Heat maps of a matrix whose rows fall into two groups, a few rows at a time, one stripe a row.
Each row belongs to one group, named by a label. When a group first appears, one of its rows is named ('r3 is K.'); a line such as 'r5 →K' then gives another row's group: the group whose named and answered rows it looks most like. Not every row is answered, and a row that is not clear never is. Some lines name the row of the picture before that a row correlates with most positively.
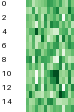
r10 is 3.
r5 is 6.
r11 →3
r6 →3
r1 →3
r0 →3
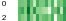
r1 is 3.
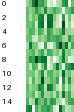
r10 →6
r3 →6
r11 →6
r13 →6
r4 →6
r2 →6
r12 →6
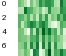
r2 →3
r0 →3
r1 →3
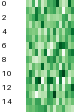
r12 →3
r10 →6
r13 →3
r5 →3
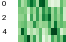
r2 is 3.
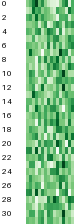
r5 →3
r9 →3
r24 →3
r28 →3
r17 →3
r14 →3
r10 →6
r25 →6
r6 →3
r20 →3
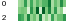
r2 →3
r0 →3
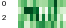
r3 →3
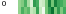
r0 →6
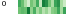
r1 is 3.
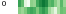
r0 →3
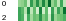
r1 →3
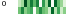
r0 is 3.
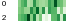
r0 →6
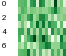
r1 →6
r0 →6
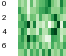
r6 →3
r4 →6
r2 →6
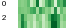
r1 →6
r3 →6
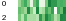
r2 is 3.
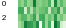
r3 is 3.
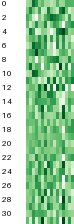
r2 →3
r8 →3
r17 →3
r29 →6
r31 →6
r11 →3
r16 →6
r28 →6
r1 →6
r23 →6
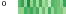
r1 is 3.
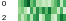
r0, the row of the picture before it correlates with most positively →0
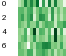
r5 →6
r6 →3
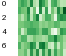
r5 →6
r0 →6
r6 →6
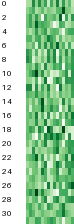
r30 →6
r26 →3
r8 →3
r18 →6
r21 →3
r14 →6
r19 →3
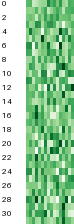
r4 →6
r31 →6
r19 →3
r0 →3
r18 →6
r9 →6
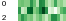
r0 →6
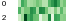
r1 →6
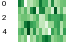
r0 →3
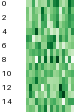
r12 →6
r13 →6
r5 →3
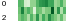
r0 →3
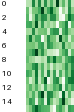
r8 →3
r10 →3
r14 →6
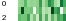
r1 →6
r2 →3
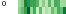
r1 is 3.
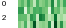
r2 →6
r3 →6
